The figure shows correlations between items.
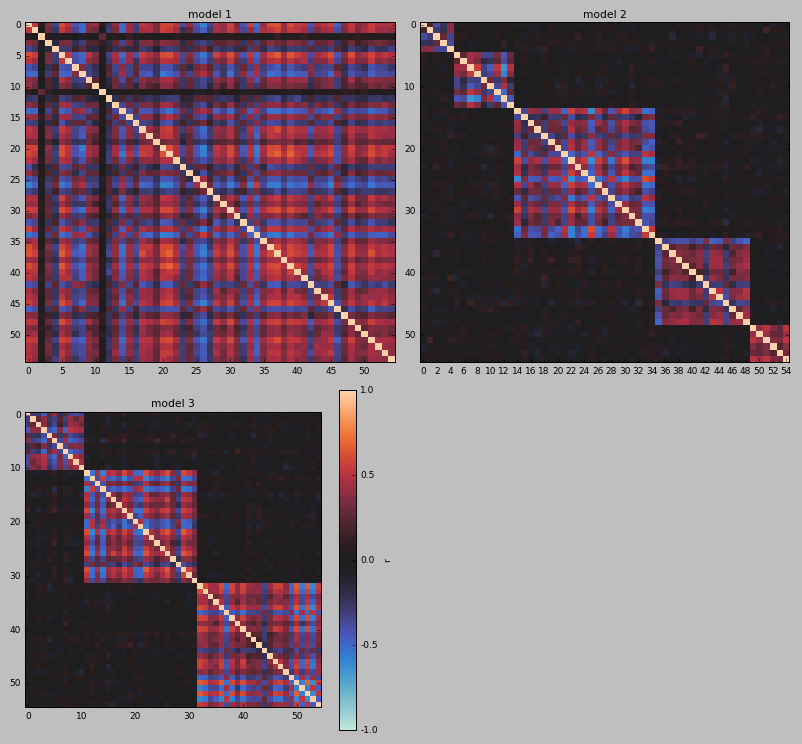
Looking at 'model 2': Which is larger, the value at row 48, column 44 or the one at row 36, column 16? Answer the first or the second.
the first
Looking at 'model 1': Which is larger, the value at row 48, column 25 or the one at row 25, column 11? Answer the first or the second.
the second
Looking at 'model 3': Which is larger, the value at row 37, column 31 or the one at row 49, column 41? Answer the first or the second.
the first
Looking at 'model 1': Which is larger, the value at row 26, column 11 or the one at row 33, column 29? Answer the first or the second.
the second
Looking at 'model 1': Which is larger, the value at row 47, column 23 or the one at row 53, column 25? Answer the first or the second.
the first
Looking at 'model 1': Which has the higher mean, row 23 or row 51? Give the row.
51
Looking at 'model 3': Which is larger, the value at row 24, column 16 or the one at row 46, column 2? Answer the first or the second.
the first
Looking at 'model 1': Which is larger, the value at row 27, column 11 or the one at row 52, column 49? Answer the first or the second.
the second
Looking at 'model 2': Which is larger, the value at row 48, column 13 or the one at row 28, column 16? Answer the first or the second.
the first
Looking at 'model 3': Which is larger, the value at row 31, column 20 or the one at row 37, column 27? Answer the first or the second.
the second
